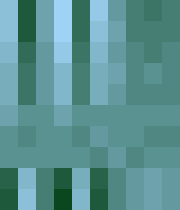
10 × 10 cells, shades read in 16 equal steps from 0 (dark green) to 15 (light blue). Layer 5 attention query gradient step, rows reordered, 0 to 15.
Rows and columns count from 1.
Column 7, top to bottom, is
9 10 9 10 9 8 8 9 7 7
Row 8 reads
8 8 8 8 8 7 9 7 8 8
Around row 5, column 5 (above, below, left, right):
6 8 12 11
